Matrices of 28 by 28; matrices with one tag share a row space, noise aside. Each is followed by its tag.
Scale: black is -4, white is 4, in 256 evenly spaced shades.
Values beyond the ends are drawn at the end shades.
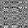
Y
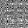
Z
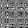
Z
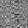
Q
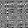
Z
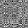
Y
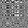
Q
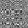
Q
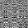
Y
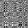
Y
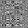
Q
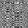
Q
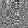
Q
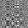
Q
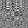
Q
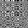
Q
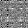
Z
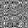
Y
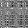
Z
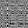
Z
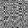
Y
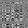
Q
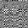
Y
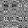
Y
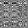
Y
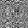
Q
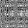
Z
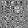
Q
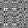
Y
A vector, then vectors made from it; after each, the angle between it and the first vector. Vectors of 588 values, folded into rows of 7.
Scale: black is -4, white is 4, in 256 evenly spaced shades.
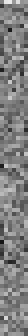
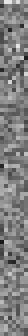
nearly parallel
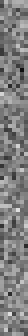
partly aligned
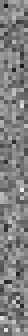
orthogonal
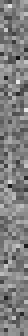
orthogonal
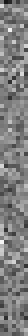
nearly opposite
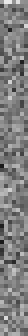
nearly parallel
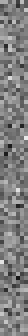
orthogonal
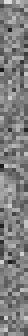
nearly parallel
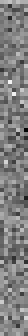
partly aligned
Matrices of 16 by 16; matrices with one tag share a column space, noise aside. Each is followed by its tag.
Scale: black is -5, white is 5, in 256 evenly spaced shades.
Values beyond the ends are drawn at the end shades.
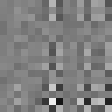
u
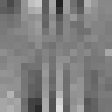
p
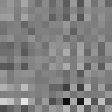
u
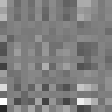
u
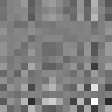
u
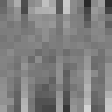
p
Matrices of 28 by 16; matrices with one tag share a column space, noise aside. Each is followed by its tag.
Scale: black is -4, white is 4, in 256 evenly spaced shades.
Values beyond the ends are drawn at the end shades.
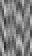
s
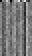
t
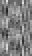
s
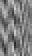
s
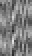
s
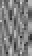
s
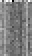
t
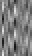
s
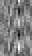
s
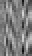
s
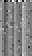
t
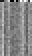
t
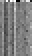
t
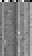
t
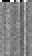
t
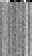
t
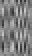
s
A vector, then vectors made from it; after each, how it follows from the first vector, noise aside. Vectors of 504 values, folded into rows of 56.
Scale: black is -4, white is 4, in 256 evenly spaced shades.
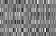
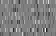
partly zeroed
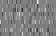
partly zeroed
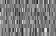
sign-scrambled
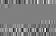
partly zeroed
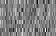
sign-scrambled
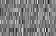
sign-scrambled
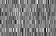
sign-scrambled
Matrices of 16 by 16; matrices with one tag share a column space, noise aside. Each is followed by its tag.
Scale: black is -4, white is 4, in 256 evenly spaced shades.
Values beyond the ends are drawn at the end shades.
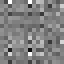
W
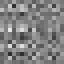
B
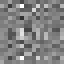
B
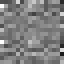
W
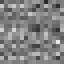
B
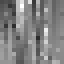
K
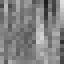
K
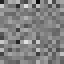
W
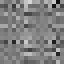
W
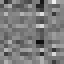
W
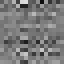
W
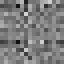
W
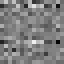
W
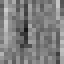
K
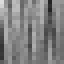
K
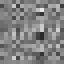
B
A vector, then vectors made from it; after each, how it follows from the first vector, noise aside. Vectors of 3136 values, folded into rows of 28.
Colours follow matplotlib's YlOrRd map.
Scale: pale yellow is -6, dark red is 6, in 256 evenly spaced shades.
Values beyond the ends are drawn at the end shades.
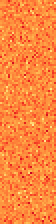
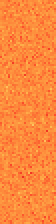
shrunk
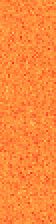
shrunk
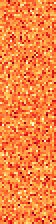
scaled up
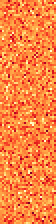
scaled up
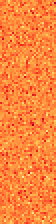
negated
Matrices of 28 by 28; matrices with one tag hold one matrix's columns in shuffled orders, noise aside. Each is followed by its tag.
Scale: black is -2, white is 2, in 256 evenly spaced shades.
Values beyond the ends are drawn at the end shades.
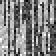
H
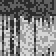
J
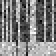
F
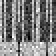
F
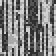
H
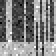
F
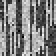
H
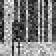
F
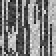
H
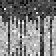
J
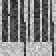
F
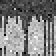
J
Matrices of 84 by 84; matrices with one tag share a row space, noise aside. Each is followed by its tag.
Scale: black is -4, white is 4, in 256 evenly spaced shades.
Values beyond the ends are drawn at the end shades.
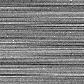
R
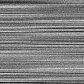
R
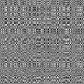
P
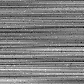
R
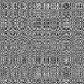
P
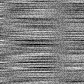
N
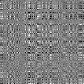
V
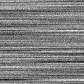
R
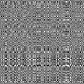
P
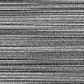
R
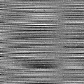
N
